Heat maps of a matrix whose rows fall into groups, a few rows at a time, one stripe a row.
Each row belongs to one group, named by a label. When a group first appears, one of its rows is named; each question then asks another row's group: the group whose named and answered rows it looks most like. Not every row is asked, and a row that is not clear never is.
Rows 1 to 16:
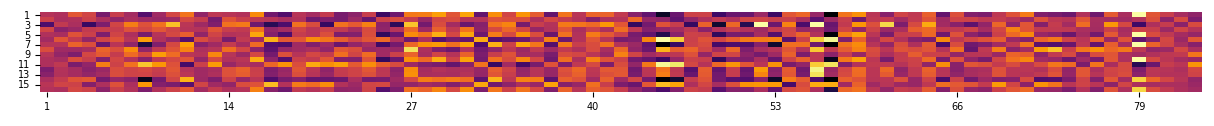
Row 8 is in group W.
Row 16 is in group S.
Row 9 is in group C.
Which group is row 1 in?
S
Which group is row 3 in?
W
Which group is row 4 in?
C
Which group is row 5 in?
S
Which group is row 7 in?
S
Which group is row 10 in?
S
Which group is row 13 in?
W
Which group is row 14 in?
S
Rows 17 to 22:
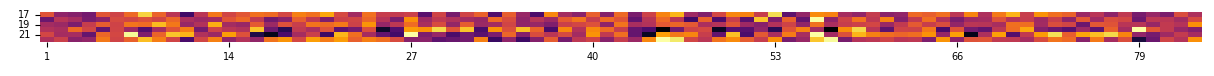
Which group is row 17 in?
C
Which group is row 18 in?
W
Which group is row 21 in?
W
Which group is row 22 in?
C
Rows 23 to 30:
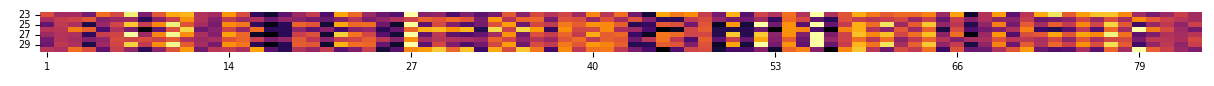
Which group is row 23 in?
W
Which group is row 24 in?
S
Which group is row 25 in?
W
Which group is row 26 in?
S
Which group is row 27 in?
W
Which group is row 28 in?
W
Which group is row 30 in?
S
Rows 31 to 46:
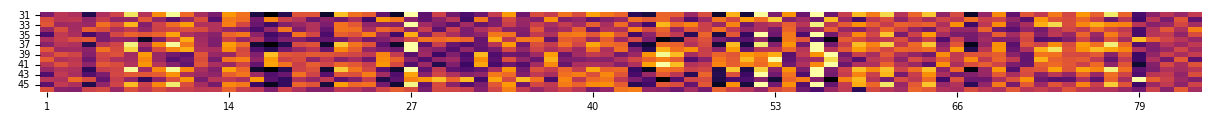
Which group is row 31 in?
W
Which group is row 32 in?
C
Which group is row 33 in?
W
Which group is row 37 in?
W
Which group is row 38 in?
W
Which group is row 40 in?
C
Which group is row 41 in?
C
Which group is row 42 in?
W
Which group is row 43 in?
W
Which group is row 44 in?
S
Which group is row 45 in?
W
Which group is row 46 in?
C
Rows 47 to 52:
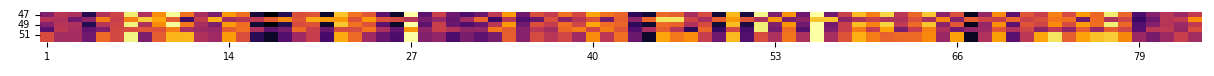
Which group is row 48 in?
C
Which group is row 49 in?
W
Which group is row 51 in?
W
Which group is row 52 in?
W
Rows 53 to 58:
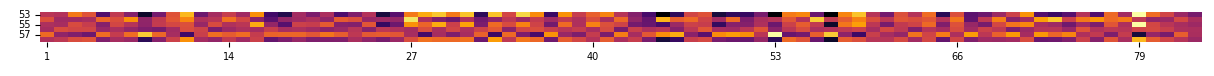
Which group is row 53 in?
S
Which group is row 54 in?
W
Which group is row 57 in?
C
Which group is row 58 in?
S
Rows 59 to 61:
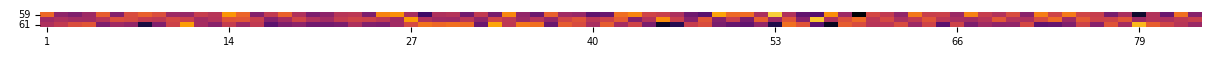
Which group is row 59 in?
C
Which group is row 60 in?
W
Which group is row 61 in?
S
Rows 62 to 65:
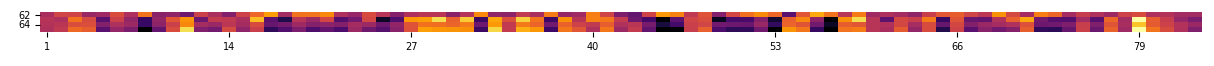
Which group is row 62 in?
C
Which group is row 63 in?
S
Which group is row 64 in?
S
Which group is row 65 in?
S
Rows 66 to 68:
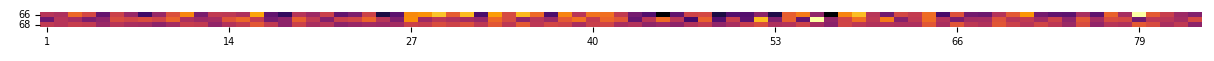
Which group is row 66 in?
S
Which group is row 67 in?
W
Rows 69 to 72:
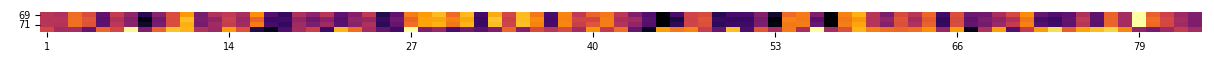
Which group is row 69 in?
S
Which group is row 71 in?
S
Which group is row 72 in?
W
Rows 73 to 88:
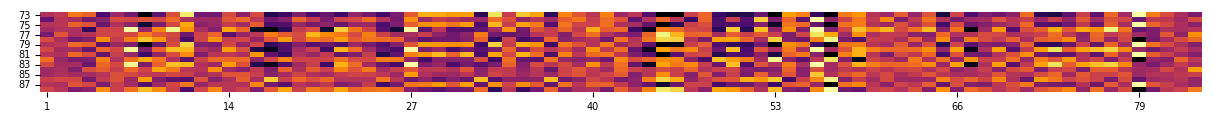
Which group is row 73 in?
S
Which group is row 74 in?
W
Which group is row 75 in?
S
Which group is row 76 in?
W
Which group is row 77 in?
C
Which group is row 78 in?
C
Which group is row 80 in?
W
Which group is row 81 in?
S
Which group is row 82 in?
C
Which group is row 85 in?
W
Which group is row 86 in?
C
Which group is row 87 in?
S
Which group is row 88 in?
C
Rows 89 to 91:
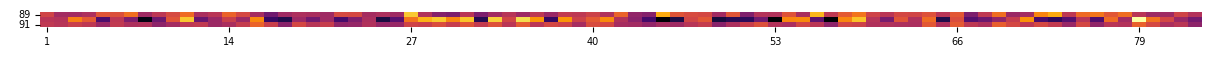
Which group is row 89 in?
W
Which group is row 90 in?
S
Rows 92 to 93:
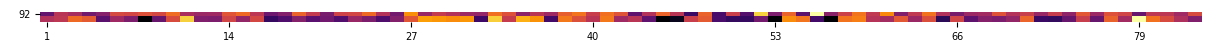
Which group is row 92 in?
W
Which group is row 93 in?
S
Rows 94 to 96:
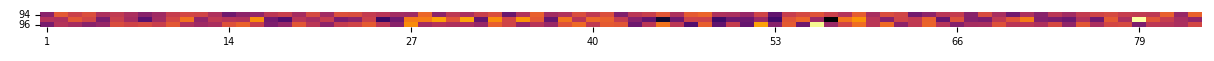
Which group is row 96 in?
W
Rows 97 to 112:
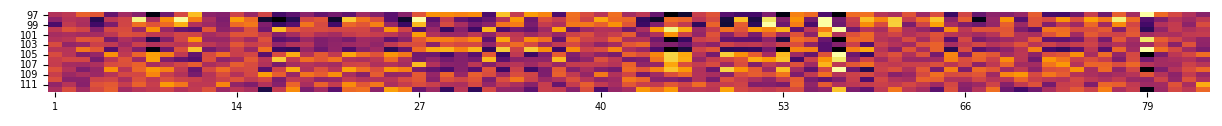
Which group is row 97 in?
S
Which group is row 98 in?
W
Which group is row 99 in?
W
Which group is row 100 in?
C
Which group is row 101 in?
W
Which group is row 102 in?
S
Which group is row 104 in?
S
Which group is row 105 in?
C
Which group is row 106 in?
C
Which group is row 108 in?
C
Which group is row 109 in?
C
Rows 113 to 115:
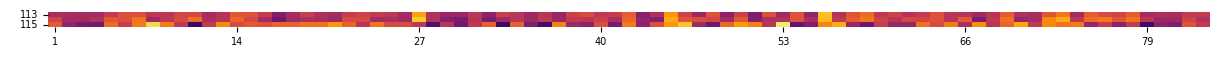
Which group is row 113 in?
W
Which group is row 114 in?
W
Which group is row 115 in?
C
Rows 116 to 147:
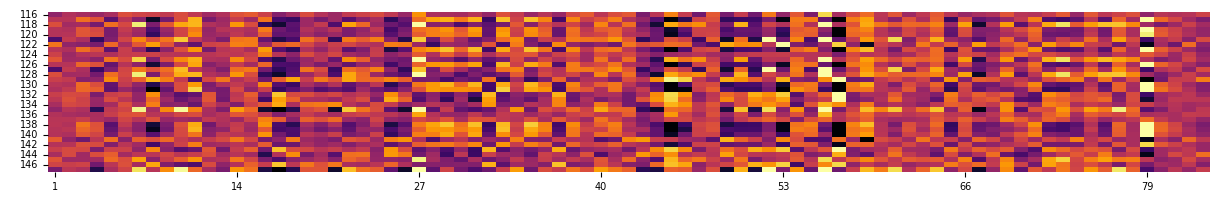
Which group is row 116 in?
W
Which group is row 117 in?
S
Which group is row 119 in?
S
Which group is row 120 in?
S
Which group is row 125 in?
W
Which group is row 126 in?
S
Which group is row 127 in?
W
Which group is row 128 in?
W
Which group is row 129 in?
C
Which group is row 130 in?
S
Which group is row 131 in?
S
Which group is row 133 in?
C
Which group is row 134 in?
C
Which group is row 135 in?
W
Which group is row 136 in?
W
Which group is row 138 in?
S
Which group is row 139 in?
S
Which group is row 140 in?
S
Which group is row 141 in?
C
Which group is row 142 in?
S
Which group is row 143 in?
C
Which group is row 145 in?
W
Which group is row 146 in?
C
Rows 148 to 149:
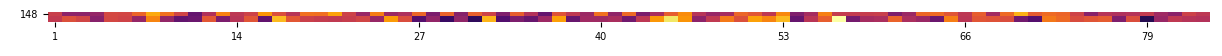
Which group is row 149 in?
C
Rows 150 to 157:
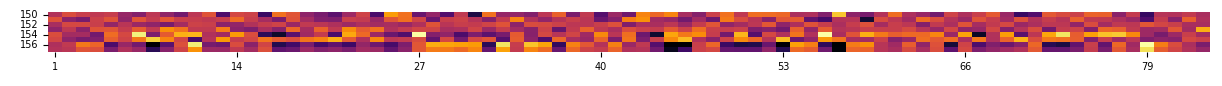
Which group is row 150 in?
C
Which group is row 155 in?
C
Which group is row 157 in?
S
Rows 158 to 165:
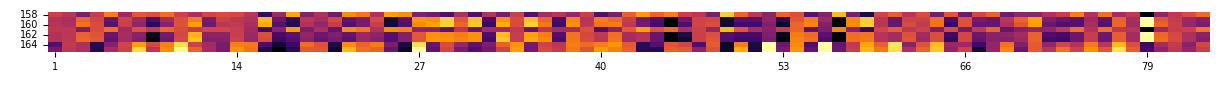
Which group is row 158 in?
C
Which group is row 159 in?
S
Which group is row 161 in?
C
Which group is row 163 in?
S
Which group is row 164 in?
W
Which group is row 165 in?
W
